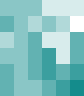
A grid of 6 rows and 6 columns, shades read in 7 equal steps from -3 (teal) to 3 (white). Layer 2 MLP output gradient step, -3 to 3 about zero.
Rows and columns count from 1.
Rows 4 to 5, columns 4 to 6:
-2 2 -1 / -2 -1 -2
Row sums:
6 4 3 -2 -7 -7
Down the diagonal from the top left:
0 0 -1 -2 -1 -3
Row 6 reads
-1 0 0 -1 -2 -3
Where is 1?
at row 2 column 3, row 2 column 5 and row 3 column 1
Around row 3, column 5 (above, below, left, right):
1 2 2 -1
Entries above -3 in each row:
6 6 6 6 6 5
